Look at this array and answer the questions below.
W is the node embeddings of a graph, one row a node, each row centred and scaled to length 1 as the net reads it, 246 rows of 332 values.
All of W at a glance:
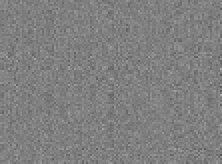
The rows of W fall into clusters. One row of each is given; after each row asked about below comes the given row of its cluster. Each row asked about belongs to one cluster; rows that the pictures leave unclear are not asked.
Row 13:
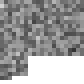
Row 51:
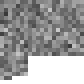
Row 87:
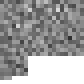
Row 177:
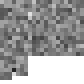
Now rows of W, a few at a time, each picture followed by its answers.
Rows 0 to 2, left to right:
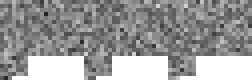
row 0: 13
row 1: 51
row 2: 177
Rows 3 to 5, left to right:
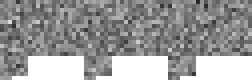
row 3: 87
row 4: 177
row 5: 177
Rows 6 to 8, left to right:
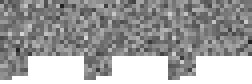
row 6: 87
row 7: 177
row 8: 13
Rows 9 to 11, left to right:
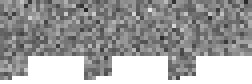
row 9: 177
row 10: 87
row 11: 13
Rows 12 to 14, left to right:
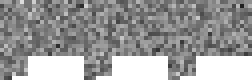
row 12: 177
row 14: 51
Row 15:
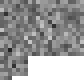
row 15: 51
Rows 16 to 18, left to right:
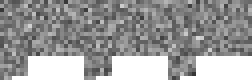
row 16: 87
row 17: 87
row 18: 177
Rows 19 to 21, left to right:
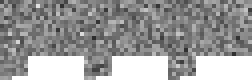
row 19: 87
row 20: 87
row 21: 87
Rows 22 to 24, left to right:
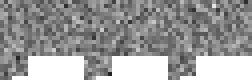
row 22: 13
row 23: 177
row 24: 13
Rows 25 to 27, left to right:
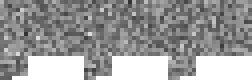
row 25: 13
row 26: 87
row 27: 87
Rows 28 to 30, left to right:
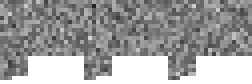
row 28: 87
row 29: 13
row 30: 51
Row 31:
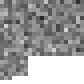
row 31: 13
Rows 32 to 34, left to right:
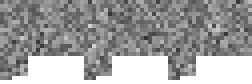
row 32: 51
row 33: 13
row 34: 51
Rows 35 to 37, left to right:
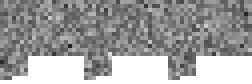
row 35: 51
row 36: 87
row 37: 51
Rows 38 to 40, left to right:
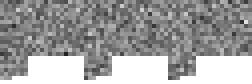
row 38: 87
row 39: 87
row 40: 13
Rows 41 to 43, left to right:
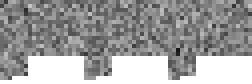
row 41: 13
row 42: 87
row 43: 51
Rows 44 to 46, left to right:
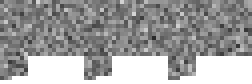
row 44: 87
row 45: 87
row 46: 51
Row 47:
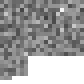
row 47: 87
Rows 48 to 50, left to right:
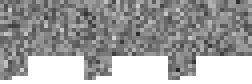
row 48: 87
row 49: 177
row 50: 51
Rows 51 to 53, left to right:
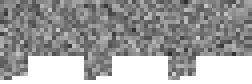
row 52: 13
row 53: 87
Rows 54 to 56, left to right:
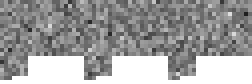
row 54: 51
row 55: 13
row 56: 51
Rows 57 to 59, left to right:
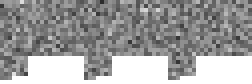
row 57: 177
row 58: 87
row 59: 87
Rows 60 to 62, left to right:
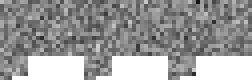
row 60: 177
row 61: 87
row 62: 177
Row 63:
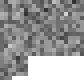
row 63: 13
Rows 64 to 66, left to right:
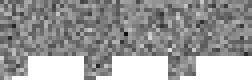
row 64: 87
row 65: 51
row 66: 177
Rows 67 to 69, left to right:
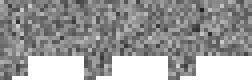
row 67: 13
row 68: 51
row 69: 51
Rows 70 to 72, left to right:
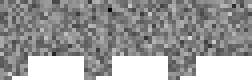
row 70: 51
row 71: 13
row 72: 51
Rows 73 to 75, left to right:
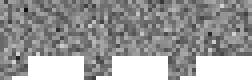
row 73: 13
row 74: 13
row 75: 51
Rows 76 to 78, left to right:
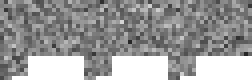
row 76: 13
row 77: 87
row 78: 177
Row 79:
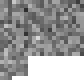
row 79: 13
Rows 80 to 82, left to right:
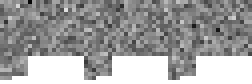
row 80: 177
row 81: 51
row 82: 13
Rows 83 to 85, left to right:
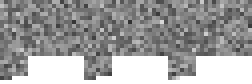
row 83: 13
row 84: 177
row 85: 177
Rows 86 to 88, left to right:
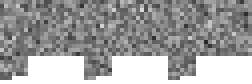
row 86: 177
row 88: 51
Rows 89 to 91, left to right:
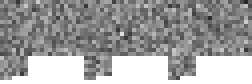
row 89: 87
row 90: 177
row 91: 13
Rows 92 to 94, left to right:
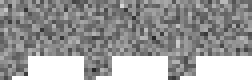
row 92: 13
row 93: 87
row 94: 13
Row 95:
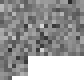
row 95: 51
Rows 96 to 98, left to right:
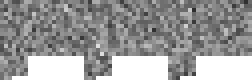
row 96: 87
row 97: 13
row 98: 13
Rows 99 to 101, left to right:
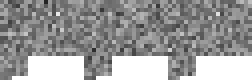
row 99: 87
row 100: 51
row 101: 87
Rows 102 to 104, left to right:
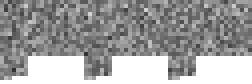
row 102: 87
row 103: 87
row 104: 87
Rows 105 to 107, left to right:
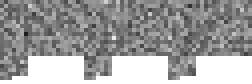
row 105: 13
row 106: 177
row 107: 177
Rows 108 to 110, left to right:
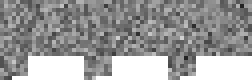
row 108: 51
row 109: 177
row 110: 51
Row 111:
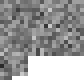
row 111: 51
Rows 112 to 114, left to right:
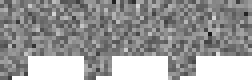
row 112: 13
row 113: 177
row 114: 51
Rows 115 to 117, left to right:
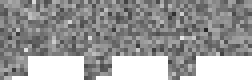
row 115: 177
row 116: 13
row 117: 51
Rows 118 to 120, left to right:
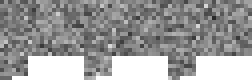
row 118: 51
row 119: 177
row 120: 87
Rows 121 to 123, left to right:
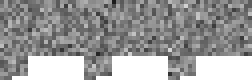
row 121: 51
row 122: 177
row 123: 177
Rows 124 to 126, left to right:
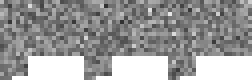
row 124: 13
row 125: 177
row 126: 87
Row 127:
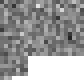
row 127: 87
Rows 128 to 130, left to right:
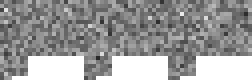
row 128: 87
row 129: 13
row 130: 51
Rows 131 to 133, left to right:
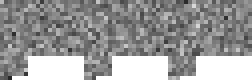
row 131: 13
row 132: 13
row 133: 87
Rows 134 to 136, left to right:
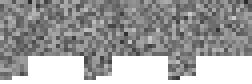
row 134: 177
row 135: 51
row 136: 13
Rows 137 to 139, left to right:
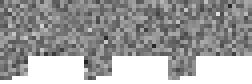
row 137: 51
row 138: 51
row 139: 87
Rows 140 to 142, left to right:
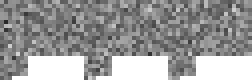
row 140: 13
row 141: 87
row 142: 87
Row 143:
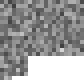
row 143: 87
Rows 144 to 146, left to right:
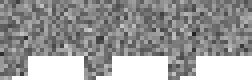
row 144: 87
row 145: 51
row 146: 13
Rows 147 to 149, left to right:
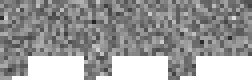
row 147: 87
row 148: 13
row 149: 13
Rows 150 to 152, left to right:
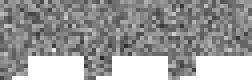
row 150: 13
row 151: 51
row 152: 87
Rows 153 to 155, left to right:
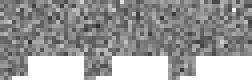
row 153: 87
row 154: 87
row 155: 177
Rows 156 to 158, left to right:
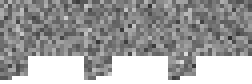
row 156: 13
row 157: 51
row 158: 13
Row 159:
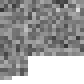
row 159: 87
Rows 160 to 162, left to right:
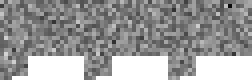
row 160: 13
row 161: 87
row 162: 87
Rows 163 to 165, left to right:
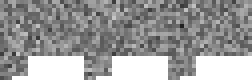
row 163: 13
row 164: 177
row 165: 87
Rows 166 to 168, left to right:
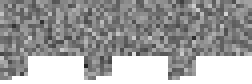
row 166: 87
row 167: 51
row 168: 87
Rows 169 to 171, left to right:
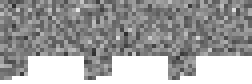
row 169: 87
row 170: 51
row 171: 177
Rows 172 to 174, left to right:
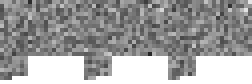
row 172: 177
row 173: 87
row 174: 87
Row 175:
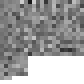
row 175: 177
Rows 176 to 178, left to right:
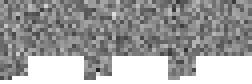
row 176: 13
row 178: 87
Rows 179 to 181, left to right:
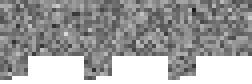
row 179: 51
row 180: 51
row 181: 13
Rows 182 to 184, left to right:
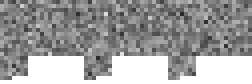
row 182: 51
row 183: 13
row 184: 177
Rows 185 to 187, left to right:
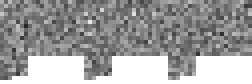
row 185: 13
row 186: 87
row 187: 177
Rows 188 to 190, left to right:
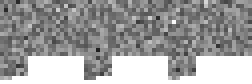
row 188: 87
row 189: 13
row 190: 87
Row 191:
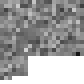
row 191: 177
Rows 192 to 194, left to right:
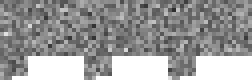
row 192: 87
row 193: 177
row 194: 87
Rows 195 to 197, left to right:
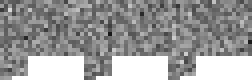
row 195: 87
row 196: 13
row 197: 13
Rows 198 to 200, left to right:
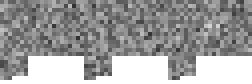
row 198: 51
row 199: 13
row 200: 51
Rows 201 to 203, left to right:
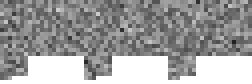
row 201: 87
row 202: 51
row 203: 177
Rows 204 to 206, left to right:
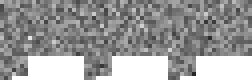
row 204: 177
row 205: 87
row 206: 177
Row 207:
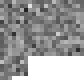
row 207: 13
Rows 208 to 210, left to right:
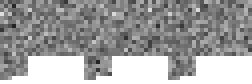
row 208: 87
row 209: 177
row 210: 87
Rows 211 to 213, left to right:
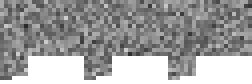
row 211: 13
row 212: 51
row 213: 177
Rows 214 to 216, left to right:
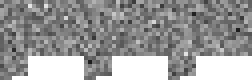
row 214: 13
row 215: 177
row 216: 13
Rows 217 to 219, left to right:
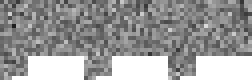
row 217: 87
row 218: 87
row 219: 51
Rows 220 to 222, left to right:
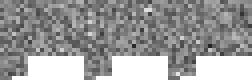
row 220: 87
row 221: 87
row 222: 51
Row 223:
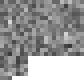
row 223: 51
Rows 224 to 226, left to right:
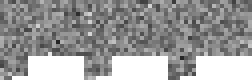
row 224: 51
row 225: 87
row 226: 13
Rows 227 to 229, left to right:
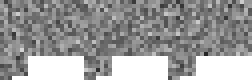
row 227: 13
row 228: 177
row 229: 87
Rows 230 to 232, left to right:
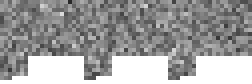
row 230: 51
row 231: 13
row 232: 13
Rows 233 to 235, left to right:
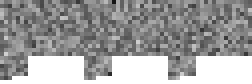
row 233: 13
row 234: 177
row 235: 177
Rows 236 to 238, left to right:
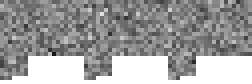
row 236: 51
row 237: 13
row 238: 51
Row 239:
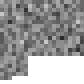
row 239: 13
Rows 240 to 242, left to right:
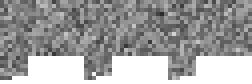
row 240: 51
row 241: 51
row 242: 87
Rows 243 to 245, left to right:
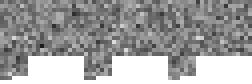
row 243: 51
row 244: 51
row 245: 177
